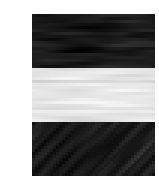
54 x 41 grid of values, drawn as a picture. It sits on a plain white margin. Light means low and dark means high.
The table splits into 3 rows of 1 panel. Panel 1,1: very high, streaked across, faint in contrast. Panel 2,1: very low, streaked across, faint in contrast. Panel 3,1: very high, slanting up to the right, faint in contrast.
